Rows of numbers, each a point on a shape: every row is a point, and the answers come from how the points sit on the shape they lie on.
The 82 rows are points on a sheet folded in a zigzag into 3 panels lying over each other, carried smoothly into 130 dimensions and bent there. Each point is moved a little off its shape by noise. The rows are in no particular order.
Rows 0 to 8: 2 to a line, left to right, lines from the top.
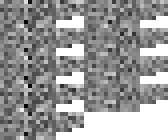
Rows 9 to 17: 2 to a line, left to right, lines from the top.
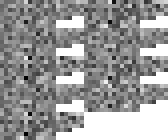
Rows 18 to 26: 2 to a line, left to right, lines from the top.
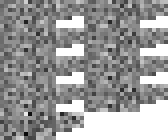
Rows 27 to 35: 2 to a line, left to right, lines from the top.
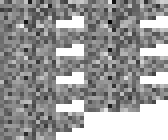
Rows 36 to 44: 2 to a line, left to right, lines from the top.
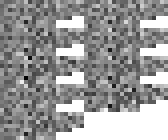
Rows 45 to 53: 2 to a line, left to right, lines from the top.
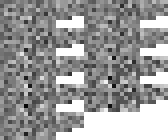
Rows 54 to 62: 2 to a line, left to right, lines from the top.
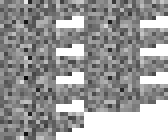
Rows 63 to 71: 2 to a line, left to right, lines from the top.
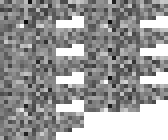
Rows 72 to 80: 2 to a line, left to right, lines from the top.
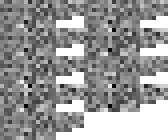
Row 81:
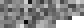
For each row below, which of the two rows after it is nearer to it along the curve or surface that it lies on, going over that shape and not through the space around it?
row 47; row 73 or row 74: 73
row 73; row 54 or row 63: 63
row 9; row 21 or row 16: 16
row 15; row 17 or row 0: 0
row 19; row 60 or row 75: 60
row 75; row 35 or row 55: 35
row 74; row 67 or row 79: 79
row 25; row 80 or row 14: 80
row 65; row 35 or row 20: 35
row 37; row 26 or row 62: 62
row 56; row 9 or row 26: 9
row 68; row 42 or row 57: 57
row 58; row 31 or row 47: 47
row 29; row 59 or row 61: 61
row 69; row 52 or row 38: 52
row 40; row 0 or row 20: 0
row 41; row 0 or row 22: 0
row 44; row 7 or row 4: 7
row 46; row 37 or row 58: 37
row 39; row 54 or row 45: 45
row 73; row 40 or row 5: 40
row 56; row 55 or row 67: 55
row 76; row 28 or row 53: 53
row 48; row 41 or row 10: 41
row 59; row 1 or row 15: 1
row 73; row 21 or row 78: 78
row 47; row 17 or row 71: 17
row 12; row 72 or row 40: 72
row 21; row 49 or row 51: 49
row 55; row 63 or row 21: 63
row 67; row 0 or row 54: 54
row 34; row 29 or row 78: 78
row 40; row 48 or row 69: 69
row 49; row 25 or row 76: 76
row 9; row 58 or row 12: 12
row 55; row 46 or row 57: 57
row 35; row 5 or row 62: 5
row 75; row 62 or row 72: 72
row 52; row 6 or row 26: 26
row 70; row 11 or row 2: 2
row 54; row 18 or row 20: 20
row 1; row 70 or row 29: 70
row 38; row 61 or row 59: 61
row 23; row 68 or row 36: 36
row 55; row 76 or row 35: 76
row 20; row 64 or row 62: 64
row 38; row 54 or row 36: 54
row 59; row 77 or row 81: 77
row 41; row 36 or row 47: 36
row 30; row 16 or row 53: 53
